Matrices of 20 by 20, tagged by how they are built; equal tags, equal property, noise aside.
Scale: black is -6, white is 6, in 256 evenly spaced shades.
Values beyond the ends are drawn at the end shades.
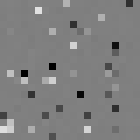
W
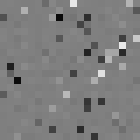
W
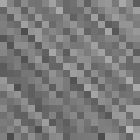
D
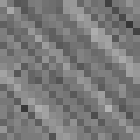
D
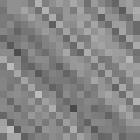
D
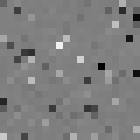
W
